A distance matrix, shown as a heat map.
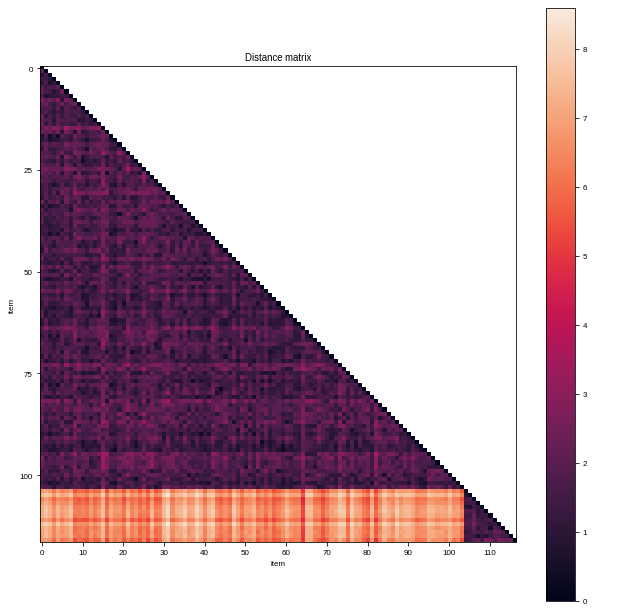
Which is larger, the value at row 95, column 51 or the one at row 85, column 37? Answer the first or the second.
the first
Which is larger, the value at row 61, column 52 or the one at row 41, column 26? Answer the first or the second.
the second
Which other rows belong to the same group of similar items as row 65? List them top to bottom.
0, 1, 2, 3, 4, 5, 6, 7, 8, 9, 10, 11, 12, 13, 14, 15, 16, 17, 18, 19, 20, 21, 22, 23, 24, 25, 26, 27, 28, 29, 30, 31, 32, 33, 34, 35, 36, 37, 38, 39, 40, 41, 42, 43, 44, 45, 46, 47, 48, 49, 50, 51, 52, 53, 54, 55, 56, 57, 58, 59, 60, 61, 62, 63, 64, 66, 67, 68, 69, 70, 71, 72, 73, 74, 75, 76, 77, 78, 79, 80, 81, 82, 83, 84, 85, 86, 87, 88, 89, 90, 91, 92, 93, 94, 95, 96, 97, 98, 99, 100, 101, 102, 103
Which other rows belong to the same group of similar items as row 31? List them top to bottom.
0, 1, 2, 3, 4, 5, 6, 7, 8, 9, 10, 11, 12, 13, 14, 15, 16, 17, 18, 19, 20, 21, 22, 23, 24, 25, 26, 27, 28, 29, 30, 32, 33, 34, 35, 36, 37, 38, 39, 40, 41, 42, 43, 44, 45, 46, 47, 48, 49, 50, 51, 52, 53, 54, 55, 56, 57, 58, 59, 60, 61, 62, 63, 64, 65, 66, 67, 68, 69, 70, 71, 72, 73, 74, 75, 76, 77, 78, 79, 80, 81, 82, 83, 84, 85, 86, 87, 88, 89, 90, 91, 92, 93, 94, 95, 96, 97, 98, 99, 100, 101, 102, 103
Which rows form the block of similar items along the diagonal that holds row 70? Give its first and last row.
0 to 103
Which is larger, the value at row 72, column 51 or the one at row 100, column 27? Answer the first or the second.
the second
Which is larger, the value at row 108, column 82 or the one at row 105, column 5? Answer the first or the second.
the second
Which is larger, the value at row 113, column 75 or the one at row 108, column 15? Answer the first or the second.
the second
